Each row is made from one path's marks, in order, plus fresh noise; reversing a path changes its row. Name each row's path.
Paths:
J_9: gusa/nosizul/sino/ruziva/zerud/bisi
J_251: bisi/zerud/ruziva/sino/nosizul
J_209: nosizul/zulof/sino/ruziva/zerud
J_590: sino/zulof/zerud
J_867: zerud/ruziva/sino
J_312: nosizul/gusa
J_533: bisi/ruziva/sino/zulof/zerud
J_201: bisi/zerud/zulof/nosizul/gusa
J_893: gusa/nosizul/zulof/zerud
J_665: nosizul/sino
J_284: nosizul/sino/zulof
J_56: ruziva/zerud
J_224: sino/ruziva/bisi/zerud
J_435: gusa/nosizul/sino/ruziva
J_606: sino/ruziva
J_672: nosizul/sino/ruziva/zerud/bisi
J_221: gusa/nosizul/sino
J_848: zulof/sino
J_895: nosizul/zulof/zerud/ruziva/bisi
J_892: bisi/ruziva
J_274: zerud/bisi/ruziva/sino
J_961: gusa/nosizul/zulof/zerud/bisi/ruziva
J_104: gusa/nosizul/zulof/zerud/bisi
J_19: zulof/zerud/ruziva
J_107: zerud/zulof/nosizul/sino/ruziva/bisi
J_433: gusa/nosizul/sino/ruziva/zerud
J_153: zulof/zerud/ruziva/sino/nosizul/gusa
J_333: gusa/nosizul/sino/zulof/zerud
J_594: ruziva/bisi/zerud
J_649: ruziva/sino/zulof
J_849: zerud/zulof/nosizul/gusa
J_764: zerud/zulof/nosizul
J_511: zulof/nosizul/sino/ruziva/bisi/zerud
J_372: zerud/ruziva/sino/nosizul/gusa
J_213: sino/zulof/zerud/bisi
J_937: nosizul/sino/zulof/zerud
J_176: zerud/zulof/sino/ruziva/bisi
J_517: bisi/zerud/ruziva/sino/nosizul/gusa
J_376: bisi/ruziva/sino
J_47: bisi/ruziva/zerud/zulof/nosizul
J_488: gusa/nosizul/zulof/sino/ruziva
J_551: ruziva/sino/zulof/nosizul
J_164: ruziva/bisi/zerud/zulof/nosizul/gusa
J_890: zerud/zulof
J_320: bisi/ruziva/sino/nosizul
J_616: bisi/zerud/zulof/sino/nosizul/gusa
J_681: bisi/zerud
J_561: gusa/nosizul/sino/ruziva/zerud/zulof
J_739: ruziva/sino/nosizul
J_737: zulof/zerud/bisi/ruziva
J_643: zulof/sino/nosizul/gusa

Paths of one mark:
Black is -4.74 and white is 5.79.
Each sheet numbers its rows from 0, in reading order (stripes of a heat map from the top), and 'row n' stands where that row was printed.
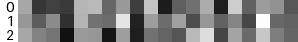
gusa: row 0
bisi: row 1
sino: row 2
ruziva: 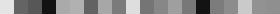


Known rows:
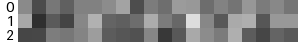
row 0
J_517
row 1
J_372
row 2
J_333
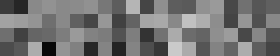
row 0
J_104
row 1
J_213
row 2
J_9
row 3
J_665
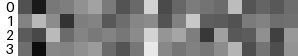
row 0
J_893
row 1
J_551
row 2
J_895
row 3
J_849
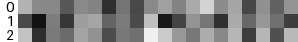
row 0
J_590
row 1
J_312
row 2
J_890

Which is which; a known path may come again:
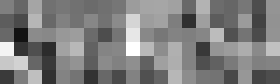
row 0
J_107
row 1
J_895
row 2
J_849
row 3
J_56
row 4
J_649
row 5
J_284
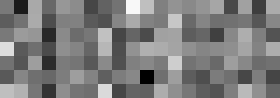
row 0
J_764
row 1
J_209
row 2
J_320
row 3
J_274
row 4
J_672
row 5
J_488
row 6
J_376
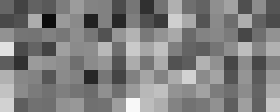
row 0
J_9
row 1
J_665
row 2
J_153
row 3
J_594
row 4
J_201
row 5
J_590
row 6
J_176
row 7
J_19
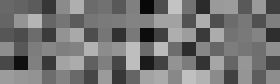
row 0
J_435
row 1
J_511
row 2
J_221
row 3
J_164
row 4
J_312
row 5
J_213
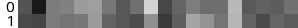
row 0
J_893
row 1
J_333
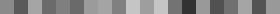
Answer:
J_47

